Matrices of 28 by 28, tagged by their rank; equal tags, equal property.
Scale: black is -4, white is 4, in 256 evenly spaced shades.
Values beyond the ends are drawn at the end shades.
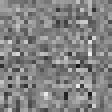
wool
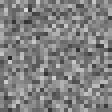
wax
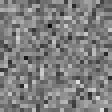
wax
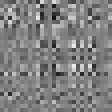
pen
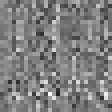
wool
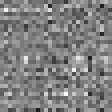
wool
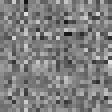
wool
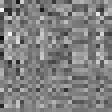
pen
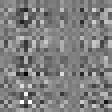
pen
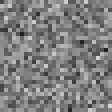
wax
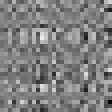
pen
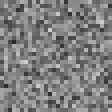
wax
